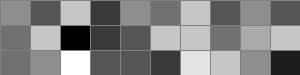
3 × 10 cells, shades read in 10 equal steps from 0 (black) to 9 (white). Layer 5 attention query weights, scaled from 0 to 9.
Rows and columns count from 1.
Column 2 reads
3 7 5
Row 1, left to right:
5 3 7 2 5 4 7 3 5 3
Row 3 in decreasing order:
9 8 7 5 5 4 3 3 2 1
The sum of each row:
44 47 47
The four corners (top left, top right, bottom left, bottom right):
5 3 4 1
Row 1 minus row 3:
1 -2 -2 -1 2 2 -1 -4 0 2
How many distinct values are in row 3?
8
